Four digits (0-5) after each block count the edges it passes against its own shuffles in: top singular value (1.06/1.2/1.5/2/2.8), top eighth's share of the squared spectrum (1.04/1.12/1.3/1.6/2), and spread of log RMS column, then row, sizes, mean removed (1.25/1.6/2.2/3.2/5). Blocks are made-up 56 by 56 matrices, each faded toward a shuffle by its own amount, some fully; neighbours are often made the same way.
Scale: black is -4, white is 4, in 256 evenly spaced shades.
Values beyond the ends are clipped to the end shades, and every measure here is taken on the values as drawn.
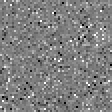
0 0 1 0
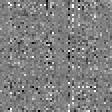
2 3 3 2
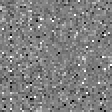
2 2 2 0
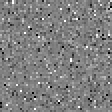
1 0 0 0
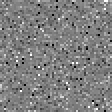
0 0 0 0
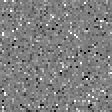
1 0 0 0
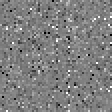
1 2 1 0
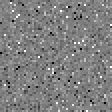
0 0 0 0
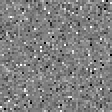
1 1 0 0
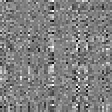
4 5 3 2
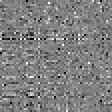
4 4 1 2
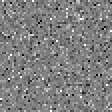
0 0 0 0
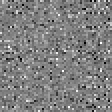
4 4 1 2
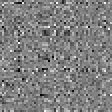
4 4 2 2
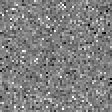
2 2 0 0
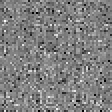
3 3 0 1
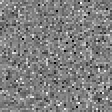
2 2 0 0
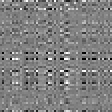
5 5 3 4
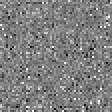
3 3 0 2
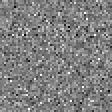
2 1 0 1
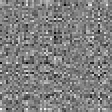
4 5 3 3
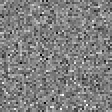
1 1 0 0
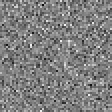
2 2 0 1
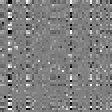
5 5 3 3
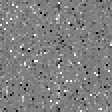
2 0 0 0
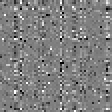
4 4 3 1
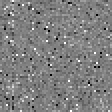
2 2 0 0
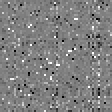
3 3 1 0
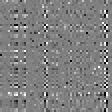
5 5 3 3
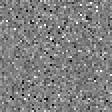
1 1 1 0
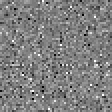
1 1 1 1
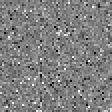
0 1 0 0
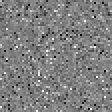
0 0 0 0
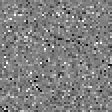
3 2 0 1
